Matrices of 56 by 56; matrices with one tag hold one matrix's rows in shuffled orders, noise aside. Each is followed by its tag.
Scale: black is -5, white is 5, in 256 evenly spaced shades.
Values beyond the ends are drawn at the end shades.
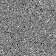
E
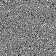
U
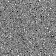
E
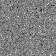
E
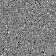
U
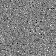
E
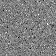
U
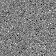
E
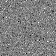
U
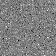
U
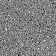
U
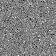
E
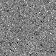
E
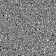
U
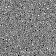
U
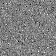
U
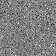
E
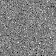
E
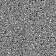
E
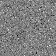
E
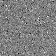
U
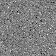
E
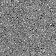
E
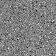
E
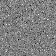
U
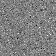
E
